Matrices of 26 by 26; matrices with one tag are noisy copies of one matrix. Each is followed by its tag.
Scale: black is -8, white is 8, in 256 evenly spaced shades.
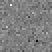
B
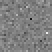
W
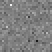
B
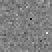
W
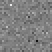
B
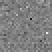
W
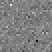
B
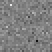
B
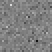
B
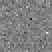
W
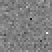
W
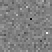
W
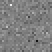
B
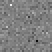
B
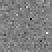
W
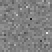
W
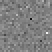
W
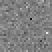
W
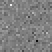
B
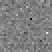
W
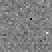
W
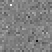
B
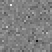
B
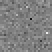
W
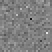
W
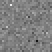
B
